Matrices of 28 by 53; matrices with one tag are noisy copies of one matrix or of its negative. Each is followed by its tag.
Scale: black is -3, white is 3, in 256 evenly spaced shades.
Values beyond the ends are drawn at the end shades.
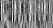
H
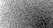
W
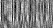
H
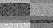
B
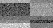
B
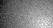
W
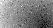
W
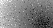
W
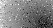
W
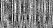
H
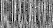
H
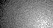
W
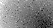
W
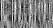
H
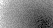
W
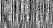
H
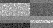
B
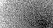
W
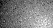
W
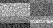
B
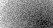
W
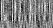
H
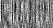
H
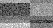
B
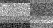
B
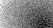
W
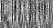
H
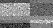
B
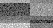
B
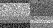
B
